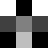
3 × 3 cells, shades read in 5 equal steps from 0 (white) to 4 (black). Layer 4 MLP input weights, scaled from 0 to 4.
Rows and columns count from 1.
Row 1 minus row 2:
-3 2 -3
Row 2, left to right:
3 2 3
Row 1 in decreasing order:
4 0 0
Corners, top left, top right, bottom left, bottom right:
0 0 4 4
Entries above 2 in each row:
1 2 2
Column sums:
7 7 7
